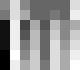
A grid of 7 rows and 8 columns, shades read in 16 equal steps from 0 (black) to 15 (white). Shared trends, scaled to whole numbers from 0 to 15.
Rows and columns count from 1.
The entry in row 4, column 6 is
12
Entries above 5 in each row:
8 8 5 6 7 7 7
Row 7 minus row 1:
-8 1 2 6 1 7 4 2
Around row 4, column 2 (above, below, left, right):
14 14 1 5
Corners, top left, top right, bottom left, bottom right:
8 13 0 15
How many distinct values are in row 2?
5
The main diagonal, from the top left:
8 13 4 11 6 13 10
